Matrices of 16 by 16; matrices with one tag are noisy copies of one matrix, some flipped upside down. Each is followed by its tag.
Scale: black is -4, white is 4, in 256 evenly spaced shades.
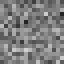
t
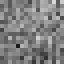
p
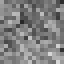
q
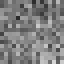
p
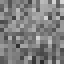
p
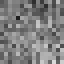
p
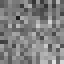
p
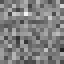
t
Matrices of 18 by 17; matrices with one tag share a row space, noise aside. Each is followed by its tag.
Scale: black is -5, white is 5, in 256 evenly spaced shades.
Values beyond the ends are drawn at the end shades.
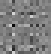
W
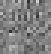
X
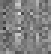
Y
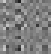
Y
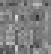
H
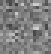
H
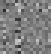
Y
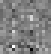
W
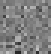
Y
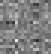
H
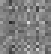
X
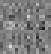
X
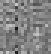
H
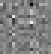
W
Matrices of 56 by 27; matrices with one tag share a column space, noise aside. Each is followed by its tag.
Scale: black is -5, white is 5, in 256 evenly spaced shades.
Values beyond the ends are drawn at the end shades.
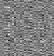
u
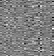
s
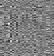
u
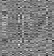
u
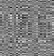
u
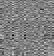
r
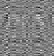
u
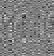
u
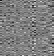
s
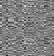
s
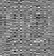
u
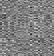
u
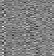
r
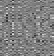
u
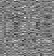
u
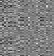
s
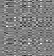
s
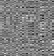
u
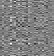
s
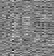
u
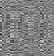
u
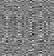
u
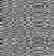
s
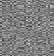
s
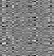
s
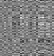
u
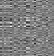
s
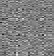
r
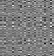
s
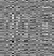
u
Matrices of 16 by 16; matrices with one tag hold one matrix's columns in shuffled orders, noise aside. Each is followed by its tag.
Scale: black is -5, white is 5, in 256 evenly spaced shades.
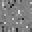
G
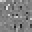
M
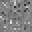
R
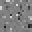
M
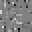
G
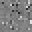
R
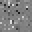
R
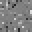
G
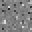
R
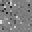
R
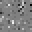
R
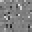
M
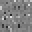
M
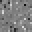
G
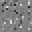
R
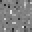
G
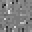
G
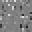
M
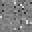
R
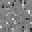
G
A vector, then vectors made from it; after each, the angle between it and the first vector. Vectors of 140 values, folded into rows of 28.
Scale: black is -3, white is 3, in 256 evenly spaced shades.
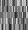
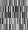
orthogonal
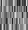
nearly opposite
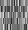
orthogonal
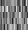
partly opposed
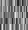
nearly opposite
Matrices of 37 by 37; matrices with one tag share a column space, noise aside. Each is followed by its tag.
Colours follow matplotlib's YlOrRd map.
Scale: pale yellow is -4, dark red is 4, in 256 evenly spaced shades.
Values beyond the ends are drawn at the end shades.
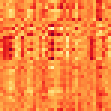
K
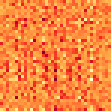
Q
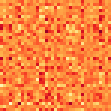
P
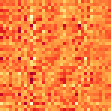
P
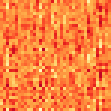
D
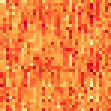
D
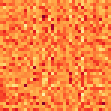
P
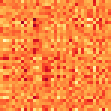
Q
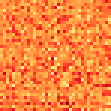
P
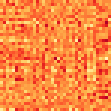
Q
